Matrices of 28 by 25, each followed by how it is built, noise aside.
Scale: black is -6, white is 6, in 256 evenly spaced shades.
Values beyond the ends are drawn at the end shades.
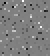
sparse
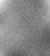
smooth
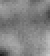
smooth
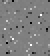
sparse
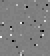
sparse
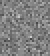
noise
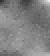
smooth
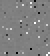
sparse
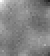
smooth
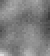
smooth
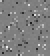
sparse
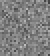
noise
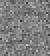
noise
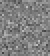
noise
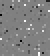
sparse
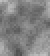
smooth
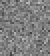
noise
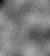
smooth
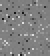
sparse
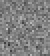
noise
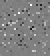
sparse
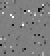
sparse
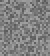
noise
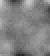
smooth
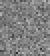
noise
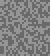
noise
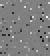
sparse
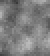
smooth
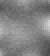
smooth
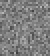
noise
